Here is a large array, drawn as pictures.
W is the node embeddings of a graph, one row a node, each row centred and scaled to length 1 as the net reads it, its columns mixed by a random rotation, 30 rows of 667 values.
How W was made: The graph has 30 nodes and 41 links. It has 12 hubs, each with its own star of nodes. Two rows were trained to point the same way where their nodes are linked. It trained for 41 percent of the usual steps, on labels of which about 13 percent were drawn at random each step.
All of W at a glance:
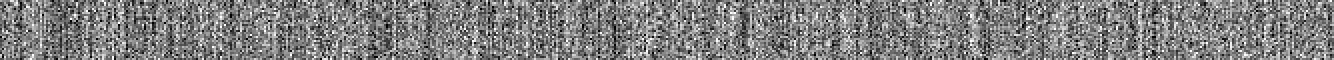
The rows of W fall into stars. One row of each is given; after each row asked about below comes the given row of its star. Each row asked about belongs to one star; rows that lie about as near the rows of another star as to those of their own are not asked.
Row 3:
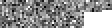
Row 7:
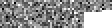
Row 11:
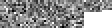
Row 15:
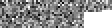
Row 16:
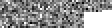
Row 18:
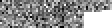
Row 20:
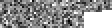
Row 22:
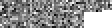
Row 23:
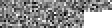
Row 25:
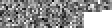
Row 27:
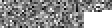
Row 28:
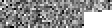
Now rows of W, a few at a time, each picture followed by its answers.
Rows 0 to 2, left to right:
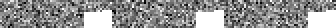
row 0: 16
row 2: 15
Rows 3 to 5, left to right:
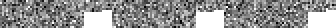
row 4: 27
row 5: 22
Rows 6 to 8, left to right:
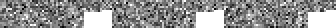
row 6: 11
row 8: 7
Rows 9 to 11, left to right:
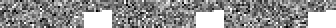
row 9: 25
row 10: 20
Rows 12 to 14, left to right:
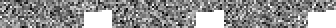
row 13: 3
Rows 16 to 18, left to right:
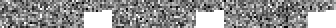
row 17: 23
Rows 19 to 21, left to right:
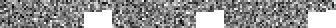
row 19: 3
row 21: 22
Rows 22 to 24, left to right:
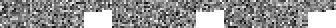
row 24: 28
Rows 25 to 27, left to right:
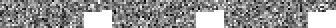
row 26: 18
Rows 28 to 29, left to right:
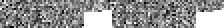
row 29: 27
